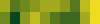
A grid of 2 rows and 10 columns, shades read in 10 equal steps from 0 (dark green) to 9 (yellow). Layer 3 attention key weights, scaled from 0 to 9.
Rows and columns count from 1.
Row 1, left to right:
6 3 4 5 6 6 5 3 7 9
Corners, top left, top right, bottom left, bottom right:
6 9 4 9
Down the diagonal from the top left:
6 0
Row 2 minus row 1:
-2 -3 1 2 -1 -3 -3 -1 -1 0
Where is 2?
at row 2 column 7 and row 2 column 8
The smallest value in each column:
4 0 4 5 5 3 2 2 6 9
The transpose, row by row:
6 4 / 3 0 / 4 5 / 5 7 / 6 5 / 6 3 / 5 2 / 3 2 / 7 6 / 9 9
